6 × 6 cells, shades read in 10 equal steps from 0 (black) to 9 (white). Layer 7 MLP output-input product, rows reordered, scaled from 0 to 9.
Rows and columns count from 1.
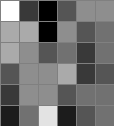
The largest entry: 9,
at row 1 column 1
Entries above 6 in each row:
1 0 0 0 0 1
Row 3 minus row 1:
-3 3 3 1 -3 -1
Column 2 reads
2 6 5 5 5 4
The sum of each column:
27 27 21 22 19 24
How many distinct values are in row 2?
5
